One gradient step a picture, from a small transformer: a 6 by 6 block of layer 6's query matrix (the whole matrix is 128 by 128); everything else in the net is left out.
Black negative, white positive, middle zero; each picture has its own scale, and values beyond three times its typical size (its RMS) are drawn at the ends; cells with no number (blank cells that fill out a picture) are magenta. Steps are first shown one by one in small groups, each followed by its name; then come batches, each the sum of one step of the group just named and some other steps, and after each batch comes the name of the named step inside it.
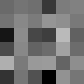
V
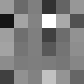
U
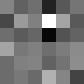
U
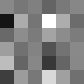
U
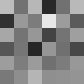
U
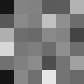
U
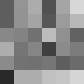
U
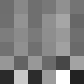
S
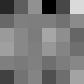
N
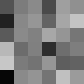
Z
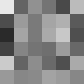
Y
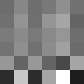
S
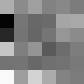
Z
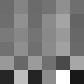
S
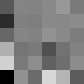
Z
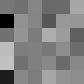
Y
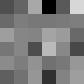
N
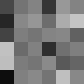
Z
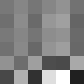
S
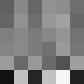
S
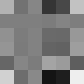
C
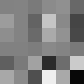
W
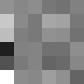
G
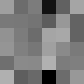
C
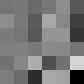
W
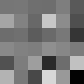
W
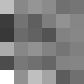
C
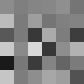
W
